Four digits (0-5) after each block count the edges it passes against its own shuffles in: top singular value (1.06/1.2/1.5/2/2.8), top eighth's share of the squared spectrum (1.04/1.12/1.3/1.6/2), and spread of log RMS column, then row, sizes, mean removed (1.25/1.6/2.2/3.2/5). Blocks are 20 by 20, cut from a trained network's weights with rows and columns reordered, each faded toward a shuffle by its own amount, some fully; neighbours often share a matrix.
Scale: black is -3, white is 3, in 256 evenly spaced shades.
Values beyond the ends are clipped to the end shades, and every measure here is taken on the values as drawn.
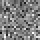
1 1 0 1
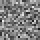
0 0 0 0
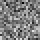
0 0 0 0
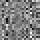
3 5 3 0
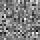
2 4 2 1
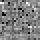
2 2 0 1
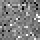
0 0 0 0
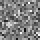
0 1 0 0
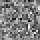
1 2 0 0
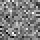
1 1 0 0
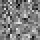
2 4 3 0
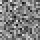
0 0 0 0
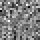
0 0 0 1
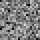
1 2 0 0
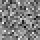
1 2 0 0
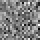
3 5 2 1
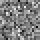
1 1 0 0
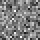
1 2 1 0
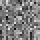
3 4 2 0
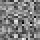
3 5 2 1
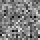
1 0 0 0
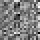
3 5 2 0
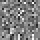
3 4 2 0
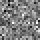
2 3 0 0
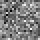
2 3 0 0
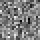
2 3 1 0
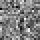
2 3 1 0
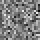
0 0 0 0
